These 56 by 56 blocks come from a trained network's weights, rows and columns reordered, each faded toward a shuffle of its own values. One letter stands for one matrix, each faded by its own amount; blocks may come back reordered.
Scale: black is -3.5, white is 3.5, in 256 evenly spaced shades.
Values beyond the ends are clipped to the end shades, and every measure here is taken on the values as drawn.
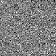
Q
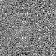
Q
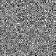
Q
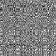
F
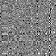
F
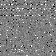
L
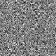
Q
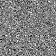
Q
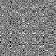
F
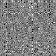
F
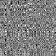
F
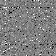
L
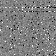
L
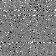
L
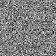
Q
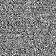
Q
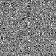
Q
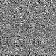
Q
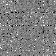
L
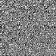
Q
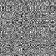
F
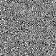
Q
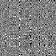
F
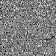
Q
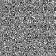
Q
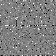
L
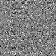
Q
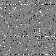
L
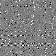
L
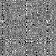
F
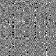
F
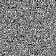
Q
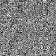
Q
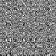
F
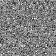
Q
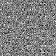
Q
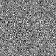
Q
